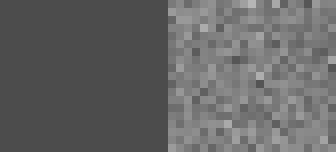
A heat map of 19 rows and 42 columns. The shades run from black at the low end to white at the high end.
It is made of 1 by 2 panels. Panel 1,1: low, flat. Panel 1,2: middling, fine-grained.
